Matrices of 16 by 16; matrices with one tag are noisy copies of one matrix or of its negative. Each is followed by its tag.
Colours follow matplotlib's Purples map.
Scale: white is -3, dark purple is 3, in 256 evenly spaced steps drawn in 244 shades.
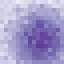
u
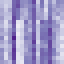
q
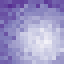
u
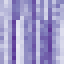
q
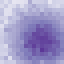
u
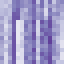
q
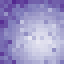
u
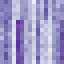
q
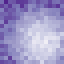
u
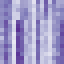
q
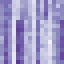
q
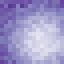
u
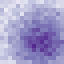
u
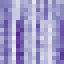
q
